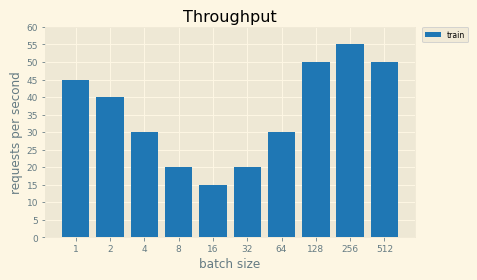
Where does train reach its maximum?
256
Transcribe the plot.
Title: Throughput
x-axis: batch size, ticks 1 2 4 8 16 32 64 128 256 512
y-axis: requests per second, ticks 0 5 10 15 20 25 30 35 40 45 50 55 60
Legend: train
Values:
train: 45 40 30 20 15 20 30 50 55 50
